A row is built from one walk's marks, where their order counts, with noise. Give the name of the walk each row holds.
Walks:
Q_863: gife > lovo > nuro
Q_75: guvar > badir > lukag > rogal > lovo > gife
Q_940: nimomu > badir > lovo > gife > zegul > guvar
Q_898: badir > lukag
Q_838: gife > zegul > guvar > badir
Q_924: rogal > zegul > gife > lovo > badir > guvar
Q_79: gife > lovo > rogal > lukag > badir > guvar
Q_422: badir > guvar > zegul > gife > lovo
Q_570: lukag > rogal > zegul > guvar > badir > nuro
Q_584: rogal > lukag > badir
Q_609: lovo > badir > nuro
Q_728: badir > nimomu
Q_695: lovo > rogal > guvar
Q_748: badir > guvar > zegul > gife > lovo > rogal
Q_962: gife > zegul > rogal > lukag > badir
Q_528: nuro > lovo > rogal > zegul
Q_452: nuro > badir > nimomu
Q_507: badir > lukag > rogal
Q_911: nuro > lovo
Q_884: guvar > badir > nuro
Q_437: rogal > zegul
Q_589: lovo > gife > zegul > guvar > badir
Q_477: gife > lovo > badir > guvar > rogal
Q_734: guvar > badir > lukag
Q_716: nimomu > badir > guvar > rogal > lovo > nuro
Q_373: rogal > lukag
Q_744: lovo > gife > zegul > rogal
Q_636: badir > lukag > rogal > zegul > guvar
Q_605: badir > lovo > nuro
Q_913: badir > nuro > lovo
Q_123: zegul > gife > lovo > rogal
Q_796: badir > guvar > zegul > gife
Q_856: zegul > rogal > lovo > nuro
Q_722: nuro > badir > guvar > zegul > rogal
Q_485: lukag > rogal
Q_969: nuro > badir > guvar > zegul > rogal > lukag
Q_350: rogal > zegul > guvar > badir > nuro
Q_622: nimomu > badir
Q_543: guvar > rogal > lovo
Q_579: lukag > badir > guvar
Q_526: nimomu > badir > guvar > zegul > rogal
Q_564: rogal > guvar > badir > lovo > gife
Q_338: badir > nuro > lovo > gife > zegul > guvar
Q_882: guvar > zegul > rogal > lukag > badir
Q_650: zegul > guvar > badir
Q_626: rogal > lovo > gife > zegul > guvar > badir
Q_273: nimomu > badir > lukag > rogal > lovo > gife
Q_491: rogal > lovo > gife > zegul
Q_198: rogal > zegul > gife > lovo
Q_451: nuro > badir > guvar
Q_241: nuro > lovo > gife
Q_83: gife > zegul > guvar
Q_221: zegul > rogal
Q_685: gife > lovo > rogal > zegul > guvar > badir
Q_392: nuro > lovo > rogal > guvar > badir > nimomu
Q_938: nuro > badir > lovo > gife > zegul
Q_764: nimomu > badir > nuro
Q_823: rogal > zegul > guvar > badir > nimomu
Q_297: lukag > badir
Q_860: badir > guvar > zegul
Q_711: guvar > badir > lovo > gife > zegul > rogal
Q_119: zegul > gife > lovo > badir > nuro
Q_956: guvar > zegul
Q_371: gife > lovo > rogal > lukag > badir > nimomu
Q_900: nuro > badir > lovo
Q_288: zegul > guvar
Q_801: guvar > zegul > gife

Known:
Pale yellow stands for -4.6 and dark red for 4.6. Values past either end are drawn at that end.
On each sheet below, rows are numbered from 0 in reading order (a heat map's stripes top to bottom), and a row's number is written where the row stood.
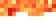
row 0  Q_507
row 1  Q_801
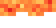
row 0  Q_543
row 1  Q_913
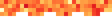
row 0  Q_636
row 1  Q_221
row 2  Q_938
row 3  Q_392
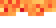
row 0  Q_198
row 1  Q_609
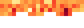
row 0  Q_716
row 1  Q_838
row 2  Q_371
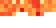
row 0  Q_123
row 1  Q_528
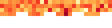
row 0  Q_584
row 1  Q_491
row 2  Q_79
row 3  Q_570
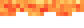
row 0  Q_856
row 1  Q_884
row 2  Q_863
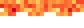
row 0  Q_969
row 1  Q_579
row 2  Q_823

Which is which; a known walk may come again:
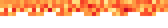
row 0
Q_589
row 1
Q_626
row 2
Q_838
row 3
Q_564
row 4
Q_722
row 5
Q_744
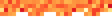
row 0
Q_198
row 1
Q_485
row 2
Q_451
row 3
Q_636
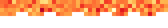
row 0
Q_437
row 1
Q_526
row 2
Q_288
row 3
Q_823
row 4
Q_962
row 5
Q_241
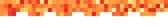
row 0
Q_392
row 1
Q_491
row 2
Q_911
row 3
Q_938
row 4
Q_685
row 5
Q_882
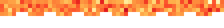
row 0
Q_622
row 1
Q_373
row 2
Q_913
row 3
Q_338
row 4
Q_716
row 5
Q_860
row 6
Q_297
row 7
Q_711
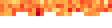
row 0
Q_764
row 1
Q_273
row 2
Q_650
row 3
Q_801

